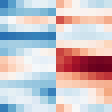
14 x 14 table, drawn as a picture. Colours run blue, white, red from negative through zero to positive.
On average the colour sits 50% of the way up the scale. The middle right is the ninth with the highest average. The top middle is the roughest part. The grain runs across in streaks. The top left is the ninth with the lowest average. The right part is higher, past a seam about 50% of the way across.
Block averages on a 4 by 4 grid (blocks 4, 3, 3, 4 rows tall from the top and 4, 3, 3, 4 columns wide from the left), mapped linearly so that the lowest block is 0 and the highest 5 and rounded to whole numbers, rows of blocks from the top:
1 1 2 2
0 0 2 2
2 1 4 5
1 0 2 2
